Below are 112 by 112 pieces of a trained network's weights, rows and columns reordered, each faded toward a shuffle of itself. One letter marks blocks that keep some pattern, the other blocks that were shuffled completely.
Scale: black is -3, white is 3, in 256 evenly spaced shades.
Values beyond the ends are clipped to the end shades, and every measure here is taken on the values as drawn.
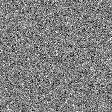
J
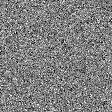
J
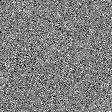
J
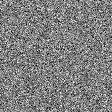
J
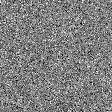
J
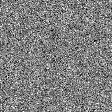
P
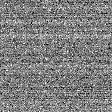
P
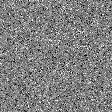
J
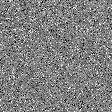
J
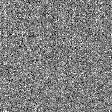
P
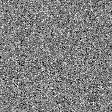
P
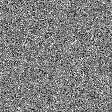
J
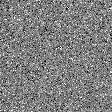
J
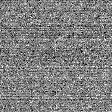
P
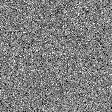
J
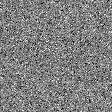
J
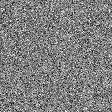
J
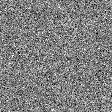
J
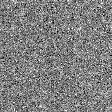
P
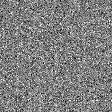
P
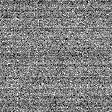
P
